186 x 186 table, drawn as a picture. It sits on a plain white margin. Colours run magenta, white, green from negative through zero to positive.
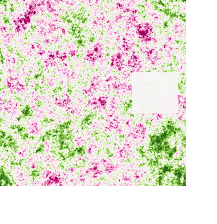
Calmest part: middle right. Mirror symmetry: none. Odd rows or columns: none. Odd patch: calmer, in the middle right. Histogram: bell-shaped.
